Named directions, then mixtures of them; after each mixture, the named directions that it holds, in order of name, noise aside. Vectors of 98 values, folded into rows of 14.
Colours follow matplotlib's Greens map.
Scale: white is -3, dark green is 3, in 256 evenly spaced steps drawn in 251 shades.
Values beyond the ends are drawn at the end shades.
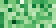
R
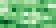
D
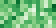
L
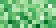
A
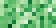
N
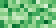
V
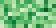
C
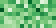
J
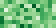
D, J, R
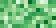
A, J, V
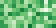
C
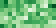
D, L, V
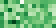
A, R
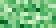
D, J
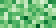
A, J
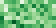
D, J, R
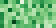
R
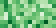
A, L, V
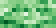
D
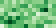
C, D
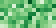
C, J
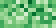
J, N, V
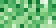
J, L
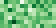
R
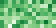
C, N, V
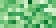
A, J, N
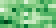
D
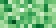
A, C, R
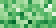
A, N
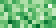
A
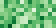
L, N, R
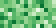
J, R, V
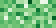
A, J, L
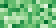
V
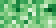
A, L, N
